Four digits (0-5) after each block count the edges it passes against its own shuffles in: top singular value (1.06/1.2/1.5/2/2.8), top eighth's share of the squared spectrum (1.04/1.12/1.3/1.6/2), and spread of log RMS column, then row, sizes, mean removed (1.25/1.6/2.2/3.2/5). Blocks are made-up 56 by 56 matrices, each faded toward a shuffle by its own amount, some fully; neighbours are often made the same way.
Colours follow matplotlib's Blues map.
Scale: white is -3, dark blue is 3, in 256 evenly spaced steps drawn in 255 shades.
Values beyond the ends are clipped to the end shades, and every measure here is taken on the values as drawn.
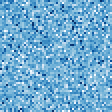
0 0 0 0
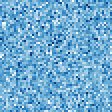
1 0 0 0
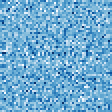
3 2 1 1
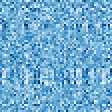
4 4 2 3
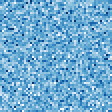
0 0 0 0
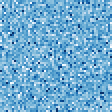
0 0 0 0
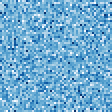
1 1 0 0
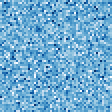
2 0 0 0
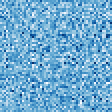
4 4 2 2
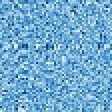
4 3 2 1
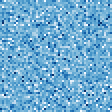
2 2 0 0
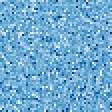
1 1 0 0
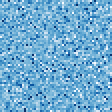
0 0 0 0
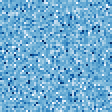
0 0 0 0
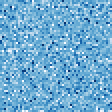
0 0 0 0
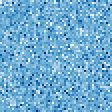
2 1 0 0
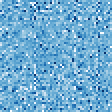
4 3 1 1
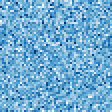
1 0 0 0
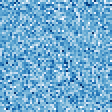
2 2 0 1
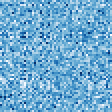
4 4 2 2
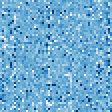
1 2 2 0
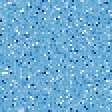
1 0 0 0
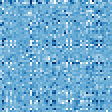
4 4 2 3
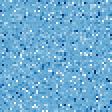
1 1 0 0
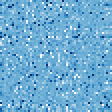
3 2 1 1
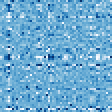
4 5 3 3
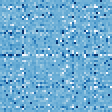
4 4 2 2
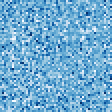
1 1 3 0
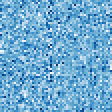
1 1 2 0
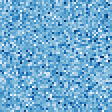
2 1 0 0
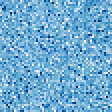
2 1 0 0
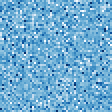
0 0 1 0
